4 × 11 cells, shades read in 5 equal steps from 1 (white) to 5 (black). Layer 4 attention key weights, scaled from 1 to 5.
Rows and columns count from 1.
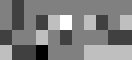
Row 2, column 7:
3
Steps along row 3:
down same down up up down same same up same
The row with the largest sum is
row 3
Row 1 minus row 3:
-1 1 0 1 0 -1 0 0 0 -1 -1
